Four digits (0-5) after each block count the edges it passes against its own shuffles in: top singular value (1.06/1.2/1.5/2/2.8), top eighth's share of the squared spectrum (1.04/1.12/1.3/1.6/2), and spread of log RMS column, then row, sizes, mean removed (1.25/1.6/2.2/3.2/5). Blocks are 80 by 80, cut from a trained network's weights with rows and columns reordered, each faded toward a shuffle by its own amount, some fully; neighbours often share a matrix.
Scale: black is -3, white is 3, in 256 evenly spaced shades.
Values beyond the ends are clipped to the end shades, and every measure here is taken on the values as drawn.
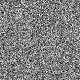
0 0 0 0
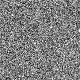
0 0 0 0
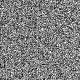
1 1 0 0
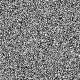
0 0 0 0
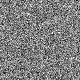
0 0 0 0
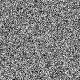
0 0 0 0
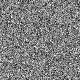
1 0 0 0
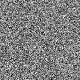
3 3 0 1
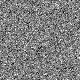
1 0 0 0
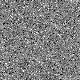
1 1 0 0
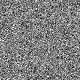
1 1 0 0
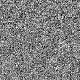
2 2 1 1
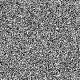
1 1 0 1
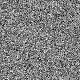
1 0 0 0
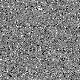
2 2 0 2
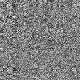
3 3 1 2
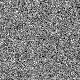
1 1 0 0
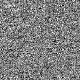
3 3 1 2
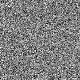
2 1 0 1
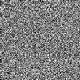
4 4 1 2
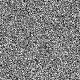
2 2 0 0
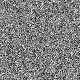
0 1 0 0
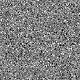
3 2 0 1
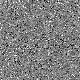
2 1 0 1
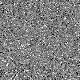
2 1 0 1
